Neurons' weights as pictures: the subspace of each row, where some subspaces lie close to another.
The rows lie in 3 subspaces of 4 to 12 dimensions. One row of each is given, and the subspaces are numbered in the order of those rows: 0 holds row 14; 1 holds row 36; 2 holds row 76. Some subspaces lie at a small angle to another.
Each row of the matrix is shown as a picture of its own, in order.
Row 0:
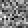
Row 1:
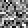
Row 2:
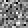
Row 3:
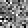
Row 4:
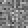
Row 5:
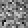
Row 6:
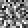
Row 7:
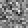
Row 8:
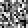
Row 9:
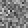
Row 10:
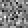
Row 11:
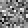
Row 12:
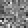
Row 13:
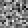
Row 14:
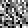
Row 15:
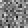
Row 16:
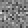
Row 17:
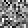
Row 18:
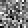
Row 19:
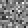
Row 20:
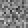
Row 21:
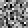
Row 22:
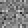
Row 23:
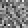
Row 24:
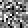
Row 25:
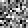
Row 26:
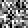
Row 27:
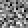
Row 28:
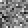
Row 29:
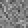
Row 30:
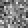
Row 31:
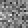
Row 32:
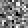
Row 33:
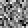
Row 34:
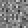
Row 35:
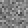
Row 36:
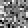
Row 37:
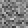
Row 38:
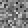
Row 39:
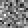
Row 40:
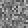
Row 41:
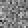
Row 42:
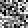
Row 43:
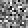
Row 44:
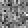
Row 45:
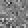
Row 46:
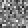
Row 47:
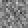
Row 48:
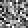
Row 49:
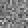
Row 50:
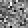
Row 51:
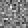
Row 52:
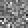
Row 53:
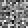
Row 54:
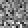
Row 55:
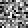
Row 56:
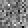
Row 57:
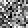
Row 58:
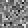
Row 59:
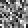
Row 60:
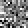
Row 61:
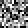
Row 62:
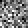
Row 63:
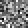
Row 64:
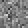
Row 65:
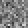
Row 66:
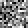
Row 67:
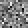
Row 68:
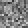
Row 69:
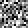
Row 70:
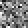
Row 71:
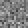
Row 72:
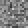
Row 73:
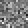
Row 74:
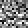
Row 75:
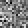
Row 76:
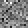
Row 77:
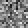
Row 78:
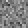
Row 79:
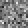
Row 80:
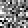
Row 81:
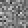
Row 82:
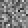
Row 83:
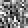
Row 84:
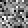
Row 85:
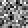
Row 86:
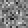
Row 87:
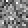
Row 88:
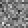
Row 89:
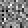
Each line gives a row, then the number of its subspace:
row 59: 0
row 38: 2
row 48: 2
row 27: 2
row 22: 2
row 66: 2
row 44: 0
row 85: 0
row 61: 0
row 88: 0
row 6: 0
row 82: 0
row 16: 2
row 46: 0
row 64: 0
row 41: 1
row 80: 1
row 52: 1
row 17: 2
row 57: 2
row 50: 2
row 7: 0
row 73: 1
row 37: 1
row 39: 2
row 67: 2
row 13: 0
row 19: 0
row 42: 2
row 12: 1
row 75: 1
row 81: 1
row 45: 1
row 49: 1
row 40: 2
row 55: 2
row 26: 0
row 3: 1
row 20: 0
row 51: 2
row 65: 0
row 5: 0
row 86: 1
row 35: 1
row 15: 2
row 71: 0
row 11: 2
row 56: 0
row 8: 0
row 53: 0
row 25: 0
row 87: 1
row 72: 2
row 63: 1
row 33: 0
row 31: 2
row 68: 0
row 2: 2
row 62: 2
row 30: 1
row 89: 2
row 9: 0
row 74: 1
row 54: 0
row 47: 0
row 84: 2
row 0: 2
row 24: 2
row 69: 2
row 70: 0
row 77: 2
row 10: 2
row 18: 0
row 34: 2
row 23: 0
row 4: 0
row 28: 2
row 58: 0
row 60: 1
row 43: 2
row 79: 1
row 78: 0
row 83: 0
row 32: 0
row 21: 0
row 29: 0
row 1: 1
